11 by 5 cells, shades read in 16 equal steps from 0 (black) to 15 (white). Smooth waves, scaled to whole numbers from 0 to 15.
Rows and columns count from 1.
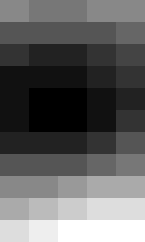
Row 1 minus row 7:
6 5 5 5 3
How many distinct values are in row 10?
4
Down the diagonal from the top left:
8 5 2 2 2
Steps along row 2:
same same same up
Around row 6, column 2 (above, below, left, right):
0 2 1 0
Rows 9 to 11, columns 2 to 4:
8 9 10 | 11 12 13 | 14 15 15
